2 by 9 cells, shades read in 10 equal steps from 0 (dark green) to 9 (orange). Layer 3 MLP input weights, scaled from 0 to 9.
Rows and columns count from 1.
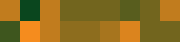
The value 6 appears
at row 2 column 6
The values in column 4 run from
4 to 5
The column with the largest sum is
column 3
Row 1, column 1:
7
